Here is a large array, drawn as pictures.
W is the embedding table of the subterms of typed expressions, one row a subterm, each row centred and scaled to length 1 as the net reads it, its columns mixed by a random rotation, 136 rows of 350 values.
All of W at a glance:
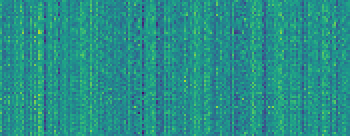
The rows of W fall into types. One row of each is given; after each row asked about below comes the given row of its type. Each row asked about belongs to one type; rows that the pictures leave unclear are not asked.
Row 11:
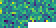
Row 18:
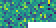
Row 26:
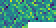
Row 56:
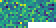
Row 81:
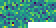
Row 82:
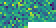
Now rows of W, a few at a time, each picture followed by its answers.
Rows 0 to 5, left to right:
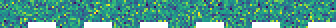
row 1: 11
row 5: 11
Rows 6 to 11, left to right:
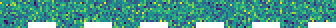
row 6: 11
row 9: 56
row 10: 82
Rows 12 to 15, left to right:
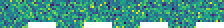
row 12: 26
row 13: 82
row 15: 11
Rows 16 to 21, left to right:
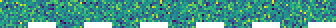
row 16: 56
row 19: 18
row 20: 18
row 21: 82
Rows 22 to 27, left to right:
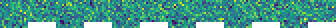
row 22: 82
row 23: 11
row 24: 26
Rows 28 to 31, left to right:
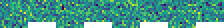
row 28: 82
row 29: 81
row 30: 56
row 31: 81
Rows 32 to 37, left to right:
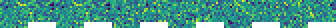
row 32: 56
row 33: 56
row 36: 26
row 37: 82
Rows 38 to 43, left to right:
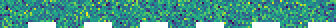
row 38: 81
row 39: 82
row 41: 26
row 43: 56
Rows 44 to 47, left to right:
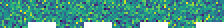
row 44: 82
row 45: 18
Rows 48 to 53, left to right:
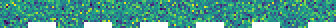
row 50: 18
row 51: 56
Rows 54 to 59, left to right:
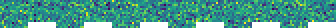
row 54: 81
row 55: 82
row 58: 18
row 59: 56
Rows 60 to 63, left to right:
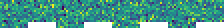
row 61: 81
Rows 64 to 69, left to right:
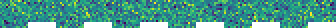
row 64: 26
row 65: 82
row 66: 11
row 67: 56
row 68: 11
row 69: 82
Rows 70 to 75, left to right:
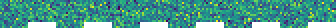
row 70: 26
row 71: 82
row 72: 81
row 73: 82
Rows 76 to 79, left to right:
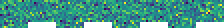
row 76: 81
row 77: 18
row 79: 11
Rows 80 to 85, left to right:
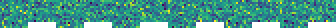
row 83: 11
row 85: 11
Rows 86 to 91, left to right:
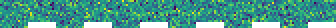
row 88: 26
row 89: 81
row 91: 81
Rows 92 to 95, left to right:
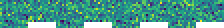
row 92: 11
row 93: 11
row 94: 18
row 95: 56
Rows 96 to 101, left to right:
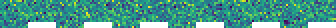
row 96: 26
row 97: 82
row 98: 56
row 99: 56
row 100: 26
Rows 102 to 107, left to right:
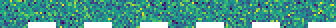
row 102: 26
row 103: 82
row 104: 82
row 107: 11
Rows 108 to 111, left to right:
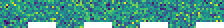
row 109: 26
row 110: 56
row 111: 82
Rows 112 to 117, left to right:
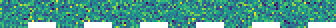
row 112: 56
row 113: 56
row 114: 81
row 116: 82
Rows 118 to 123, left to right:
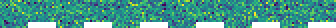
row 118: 26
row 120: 56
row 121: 26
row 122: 82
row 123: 81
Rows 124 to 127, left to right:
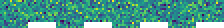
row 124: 26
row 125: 11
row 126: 56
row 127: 18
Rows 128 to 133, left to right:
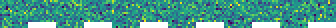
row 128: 81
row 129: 56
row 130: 11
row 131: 18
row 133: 18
